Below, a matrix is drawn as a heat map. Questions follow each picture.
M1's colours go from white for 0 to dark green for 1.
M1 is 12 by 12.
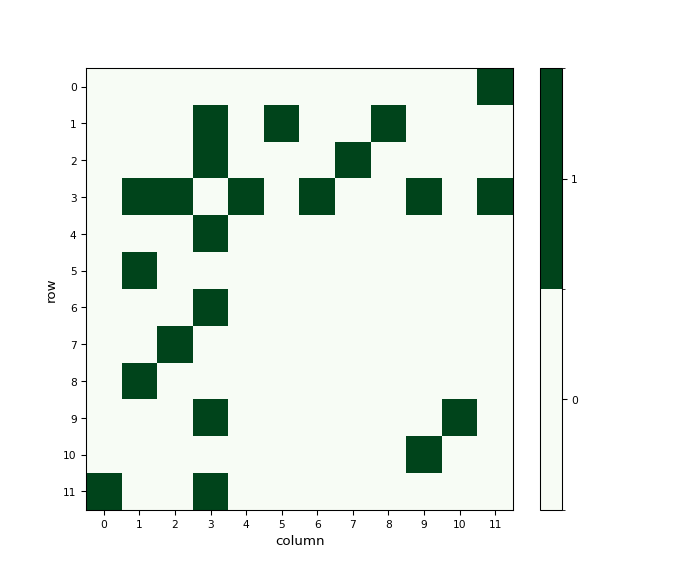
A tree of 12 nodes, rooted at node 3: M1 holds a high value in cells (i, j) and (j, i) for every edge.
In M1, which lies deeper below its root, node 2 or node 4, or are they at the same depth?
the same depth
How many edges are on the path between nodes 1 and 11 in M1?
2
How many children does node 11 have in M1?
1
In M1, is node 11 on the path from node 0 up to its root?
yes
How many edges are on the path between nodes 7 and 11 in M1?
3
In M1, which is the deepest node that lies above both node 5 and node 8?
1
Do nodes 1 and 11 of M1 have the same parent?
yes
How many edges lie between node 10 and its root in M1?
2
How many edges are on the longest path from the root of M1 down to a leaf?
2
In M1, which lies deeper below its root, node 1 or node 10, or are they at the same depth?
node 10
